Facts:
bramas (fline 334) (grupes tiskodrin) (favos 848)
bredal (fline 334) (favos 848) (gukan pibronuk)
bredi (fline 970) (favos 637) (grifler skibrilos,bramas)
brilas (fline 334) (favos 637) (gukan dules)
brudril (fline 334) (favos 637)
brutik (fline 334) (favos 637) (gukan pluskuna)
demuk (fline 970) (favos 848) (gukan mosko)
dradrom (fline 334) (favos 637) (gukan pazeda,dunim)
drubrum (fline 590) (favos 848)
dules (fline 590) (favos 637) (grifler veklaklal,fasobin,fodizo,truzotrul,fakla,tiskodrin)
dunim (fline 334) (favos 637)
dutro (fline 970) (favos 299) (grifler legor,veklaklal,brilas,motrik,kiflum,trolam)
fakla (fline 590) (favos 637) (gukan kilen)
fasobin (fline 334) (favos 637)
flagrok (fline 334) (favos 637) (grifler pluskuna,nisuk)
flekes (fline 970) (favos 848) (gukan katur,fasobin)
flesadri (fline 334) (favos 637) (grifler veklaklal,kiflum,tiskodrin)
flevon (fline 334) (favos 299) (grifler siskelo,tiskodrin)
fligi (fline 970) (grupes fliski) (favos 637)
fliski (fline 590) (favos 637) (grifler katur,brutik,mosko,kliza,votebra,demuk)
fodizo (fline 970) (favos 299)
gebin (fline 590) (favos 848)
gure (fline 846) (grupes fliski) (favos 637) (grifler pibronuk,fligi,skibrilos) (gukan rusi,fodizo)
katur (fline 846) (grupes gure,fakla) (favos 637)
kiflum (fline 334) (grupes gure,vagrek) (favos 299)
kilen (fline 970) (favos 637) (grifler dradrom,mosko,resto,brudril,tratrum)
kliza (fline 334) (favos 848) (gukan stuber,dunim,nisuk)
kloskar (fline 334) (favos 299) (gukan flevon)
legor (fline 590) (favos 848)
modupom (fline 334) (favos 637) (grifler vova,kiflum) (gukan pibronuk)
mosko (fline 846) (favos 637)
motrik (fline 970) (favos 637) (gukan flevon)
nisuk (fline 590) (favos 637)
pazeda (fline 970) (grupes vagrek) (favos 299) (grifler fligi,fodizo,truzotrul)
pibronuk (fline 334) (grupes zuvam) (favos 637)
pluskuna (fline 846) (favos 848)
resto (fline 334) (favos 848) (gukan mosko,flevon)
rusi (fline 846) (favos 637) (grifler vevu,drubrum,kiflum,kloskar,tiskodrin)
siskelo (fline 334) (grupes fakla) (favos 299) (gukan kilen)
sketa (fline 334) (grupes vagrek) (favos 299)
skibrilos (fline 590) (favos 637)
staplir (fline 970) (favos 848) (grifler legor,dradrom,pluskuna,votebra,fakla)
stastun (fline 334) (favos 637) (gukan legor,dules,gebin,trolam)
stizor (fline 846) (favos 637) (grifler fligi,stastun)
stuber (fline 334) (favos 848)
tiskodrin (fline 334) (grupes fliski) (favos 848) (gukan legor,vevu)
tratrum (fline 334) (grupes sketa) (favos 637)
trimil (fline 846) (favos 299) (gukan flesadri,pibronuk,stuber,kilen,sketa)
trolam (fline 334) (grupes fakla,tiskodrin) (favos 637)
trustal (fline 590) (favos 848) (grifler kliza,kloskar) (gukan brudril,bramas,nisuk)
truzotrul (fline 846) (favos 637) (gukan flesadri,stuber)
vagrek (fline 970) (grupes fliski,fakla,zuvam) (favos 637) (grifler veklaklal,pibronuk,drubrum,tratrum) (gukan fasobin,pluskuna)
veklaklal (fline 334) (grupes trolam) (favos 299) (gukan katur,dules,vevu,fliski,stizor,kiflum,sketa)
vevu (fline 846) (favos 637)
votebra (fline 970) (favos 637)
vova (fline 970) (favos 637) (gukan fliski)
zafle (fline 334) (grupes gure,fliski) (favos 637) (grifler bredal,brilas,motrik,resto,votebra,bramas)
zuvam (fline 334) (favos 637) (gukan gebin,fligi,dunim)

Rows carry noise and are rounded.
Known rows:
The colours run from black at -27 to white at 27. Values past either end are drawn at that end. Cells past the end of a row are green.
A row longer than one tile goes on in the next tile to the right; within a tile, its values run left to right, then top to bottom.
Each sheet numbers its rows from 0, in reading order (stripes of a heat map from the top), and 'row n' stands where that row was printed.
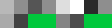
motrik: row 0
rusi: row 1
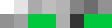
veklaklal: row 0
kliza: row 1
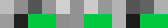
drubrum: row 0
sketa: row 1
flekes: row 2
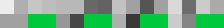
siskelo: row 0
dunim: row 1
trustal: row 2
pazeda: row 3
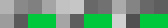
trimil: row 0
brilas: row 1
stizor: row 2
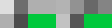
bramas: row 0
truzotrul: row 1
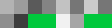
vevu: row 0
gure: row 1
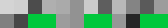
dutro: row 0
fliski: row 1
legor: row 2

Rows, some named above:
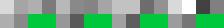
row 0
pibronuk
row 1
trimil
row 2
kloskar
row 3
modupom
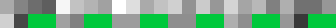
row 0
stizor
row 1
zafle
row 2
veklaklal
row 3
sketa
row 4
pibronuk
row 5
fodizo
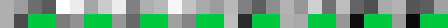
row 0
skibrilos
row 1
kiflum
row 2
katur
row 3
zafle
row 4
resto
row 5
fakla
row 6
staplir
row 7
pluskuna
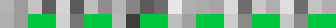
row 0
zuvam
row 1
fligi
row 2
bredi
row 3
vagrek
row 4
pazeda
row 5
pazeda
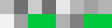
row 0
gure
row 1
tiskodrin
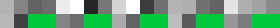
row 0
bredi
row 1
flesadri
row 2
dules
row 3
stastun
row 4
tratrum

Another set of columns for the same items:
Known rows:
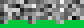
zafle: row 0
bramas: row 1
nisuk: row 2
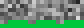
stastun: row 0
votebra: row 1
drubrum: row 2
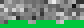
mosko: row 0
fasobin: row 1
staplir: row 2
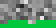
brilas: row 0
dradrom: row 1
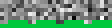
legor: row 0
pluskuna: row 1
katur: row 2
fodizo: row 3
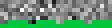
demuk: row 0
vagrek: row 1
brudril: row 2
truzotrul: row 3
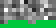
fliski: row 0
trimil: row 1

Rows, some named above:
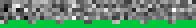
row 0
siskelo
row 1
fligi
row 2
trimil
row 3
zuvam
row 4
dules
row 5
stastun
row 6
fliski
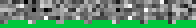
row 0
rusi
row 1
flevon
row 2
trustal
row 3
skibrilos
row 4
kloskar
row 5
fliski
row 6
zafle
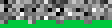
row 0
kiflum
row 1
dutro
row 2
sketa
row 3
tratrum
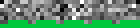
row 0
trolam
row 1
fligi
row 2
veklaklal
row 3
fakla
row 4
rusi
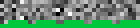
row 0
tiskodrin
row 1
fligi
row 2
sketa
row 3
stizor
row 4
bredi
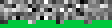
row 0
katur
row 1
pazeda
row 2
gure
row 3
vevu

